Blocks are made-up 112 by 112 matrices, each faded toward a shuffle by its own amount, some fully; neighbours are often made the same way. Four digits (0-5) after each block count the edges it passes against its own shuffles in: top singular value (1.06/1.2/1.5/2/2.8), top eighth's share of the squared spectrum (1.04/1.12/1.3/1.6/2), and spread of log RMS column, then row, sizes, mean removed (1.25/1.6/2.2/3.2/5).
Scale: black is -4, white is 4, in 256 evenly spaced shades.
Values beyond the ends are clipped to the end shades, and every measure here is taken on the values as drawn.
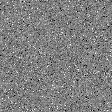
0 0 0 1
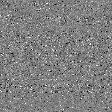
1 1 0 3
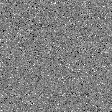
0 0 0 2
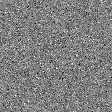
0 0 0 0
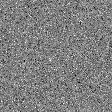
0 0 0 0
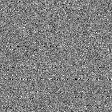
1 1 0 3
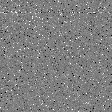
1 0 0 0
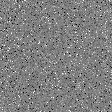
2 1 0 0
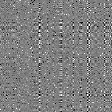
5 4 3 3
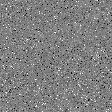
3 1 0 0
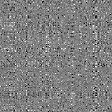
4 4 3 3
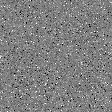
1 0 0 0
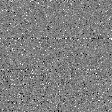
3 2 1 2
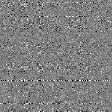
4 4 3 3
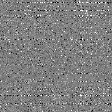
4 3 2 3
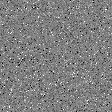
0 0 0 0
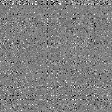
4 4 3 3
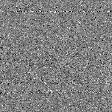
2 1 0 3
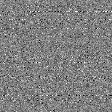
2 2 0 3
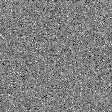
0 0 0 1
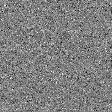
0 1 0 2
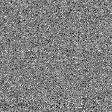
1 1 0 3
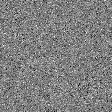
0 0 0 1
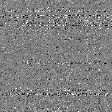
2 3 2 4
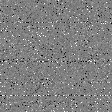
2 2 0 2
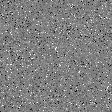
0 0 0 0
